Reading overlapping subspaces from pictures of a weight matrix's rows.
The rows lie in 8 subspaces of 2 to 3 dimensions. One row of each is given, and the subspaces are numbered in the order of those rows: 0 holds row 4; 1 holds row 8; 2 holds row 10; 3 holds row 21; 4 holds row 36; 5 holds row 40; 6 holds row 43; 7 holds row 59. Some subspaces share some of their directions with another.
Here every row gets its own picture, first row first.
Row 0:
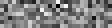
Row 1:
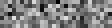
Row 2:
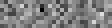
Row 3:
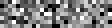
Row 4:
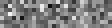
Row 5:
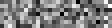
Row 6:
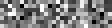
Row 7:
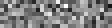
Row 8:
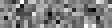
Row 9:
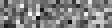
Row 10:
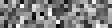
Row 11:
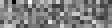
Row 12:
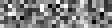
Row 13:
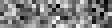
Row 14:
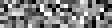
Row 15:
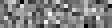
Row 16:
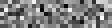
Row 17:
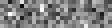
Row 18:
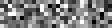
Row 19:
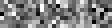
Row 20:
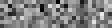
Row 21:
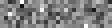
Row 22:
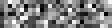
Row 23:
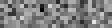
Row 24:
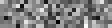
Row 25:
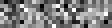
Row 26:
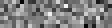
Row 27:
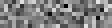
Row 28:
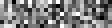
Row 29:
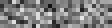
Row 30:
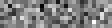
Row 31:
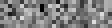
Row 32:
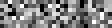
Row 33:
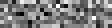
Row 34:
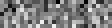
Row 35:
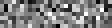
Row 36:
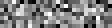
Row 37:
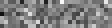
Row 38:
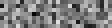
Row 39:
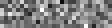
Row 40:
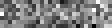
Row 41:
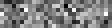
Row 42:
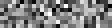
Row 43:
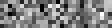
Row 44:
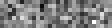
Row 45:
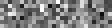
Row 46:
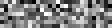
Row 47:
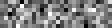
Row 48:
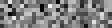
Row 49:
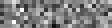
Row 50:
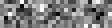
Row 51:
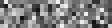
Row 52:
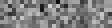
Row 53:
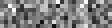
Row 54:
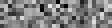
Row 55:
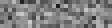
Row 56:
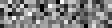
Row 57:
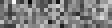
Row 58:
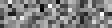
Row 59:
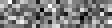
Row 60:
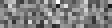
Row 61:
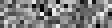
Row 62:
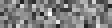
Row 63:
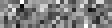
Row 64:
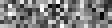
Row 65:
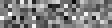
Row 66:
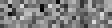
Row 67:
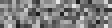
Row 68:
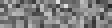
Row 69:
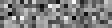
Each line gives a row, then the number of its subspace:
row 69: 0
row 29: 7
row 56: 5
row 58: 7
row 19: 5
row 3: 7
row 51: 2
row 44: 4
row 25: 7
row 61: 2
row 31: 7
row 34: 3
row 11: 6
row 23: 6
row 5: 0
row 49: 7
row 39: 5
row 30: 4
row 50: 2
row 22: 7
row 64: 6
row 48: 5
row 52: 0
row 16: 3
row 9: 0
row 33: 4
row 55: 4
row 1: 0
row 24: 4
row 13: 5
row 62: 2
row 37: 5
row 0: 4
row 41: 7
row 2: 0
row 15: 3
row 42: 2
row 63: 3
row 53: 3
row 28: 6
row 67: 0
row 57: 6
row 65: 0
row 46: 4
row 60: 3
